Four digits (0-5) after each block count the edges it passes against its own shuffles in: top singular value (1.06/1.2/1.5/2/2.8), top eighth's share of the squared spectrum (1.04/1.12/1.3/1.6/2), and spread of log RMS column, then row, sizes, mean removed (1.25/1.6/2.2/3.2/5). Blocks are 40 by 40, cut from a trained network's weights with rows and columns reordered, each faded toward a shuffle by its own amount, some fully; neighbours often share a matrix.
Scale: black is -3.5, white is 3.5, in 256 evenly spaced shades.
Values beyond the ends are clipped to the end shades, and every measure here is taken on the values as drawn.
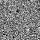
2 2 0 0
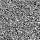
1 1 0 0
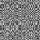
4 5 3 2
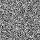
0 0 0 0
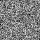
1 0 0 0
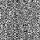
3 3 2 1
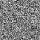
3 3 1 0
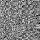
3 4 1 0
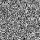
2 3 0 0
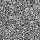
2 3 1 0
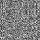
3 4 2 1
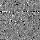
2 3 0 2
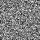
1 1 0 0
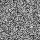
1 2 0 0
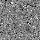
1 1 0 1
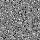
0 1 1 0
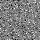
0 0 0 0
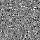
2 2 0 1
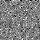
2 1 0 0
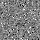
0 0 0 1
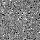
2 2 0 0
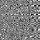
4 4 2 2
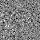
2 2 0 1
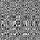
4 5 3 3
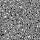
0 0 0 0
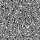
1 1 0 0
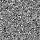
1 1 0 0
